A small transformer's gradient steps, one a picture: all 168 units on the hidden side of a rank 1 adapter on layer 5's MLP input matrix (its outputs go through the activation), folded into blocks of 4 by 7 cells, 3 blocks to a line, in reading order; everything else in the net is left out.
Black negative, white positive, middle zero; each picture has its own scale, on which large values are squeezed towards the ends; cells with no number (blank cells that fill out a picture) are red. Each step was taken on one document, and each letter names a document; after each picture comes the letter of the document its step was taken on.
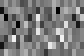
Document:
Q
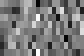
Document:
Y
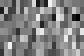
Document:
Y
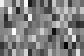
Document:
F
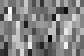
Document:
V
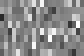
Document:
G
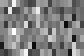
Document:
F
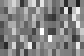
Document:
V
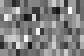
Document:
Q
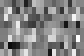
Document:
F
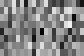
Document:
V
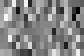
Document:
F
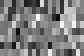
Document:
Y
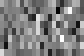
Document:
Q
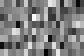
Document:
Q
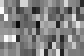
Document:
Q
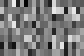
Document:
Y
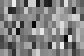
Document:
Y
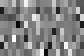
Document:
Q
